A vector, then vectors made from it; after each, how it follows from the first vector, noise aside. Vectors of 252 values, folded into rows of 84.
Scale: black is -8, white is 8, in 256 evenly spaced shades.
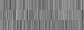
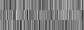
scaled up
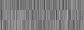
reversed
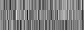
scaled up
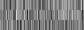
scaled up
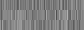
reversed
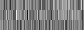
scaled up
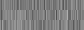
reversed
